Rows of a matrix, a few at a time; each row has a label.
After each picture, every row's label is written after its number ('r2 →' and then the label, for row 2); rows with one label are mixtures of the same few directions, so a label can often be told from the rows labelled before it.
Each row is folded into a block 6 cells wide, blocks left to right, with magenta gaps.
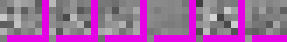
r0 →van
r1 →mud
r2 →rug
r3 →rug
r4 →mud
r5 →rug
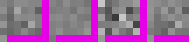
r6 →rug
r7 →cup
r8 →mud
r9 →rug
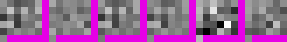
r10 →van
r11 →mud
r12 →van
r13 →van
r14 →rug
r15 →rug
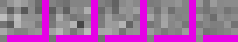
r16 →van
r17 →rug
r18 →rug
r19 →van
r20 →mud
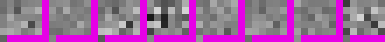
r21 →rug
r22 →rug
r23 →rug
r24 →van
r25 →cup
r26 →rug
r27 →mud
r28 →mud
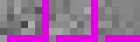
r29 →rug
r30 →rug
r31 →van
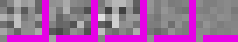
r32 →van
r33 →rug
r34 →van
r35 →rug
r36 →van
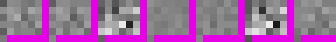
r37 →mud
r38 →mud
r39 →rug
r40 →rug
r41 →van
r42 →rug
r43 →mud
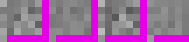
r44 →mud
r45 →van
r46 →mud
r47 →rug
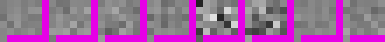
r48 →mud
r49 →rug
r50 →rug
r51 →van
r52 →mud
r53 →rug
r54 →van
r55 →mud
